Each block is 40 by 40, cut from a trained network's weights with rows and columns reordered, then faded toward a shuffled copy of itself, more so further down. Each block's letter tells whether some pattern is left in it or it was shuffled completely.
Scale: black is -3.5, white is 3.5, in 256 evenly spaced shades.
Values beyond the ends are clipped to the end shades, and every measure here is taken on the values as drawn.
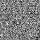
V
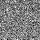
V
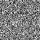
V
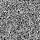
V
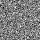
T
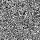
T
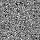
T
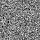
V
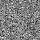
T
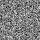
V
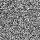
T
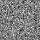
V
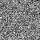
V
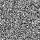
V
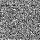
V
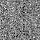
V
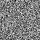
T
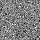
T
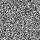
T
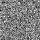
T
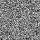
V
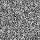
T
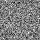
V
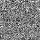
V
